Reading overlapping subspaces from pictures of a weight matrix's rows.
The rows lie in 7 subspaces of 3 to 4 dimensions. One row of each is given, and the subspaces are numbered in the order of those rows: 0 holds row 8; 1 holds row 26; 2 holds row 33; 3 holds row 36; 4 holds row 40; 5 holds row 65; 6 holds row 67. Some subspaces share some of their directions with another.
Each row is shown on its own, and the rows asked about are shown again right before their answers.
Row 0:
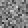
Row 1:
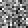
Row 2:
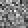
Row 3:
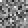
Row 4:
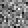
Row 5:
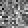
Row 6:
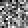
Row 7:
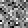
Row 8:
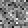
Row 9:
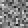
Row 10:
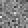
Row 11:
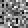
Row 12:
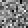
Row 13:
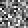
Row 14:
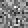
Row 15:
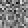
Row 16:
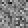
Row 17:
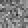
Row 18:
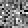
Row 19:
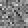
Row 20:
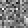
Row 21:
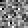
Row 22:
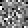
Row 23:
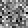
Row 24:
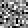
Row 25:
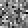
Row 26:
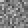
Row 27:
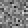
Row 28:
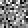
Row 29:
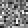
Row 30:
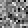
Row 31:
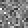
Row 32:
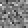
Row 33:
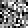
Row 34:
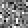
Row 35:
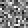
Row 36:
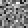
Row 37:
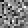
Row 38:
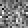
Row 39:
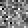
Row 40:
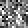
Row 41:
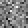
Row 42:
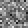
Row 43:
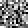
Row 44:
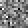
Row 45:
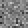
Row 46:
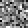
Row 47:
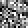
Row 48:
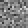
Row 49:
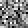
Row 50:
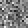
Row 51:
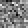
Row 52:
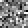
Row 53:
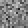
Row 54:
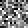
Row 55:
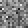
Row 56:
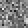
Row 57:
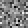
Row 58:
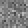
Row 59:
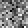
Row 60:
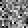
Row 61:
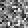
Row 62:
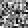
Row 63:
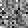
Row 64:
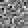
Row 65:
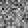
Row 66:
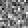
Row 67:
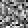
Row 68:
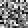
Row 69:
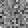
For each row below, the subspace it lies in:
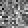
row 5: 2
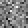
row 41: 5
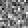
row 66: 0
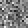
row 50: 5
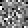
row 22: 6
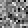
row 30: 0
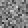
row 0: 5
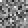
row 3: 6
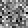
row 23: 4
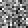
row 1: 5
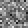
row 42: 0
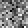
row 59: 5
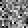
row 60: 5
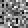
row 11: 2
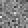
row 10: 2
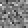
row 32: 3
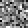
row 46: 6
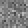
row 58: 2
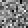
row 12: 5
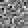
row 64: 1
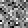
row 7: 0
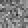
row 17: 3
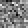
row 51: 3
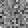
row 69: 2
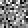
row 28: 5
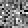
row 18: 6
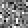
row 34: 2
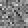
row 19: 3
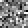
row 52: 6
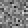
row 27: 1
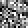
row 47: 2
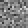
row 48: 1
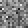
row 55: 5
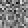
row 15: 3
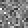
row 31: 0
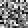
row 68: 0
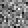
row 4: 2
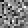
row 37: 1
